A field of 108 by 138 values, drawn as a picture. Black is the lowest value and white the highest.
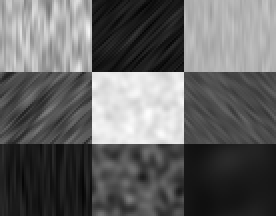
The table splits into 3 rows of 3 panels. Panel 1,1: high, streaked downward. Panel 1,2: very low, slanting up to the right, faint in contrast. Panel 1,3: high, streaked downward, faint in contrast. Panel 2,1: low, slanting up to the right. Panel 2,2: very high, blotchy, faint in contrast. Panel 2,3: low, slanting down to the right, faint in contrast. Panel 3,1: very low, streaked downward, faint in contrast. Panel 3,2: low, blotchy. Panel 3,3: very low, smooth, faint in contrast.
